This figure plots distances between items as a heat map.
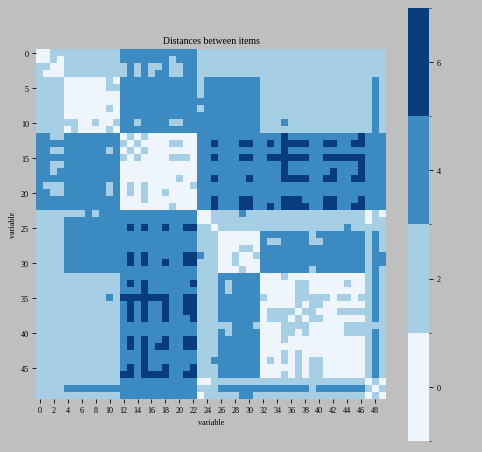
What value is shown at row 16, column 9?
4
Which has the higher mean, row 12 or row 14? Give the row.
12
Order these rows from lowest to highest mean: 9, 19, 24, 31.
9, 24, 19, 31
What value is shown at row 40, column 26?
4
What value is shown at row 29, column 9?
4
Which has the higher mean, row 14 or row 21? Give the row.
21
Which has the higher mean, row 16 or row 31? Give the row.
31
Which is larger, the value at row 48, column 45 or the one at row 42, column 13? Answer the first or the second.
the second
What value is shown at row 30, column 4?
4
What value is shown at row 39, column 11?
2
